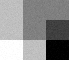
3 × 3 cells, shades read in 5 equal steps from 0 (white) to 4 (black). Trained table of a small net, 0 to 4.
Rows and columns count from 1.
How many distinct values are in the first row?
2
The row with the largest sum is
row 2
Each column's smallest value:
0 1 2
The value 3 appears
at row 2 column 3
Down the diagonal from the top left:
1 2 4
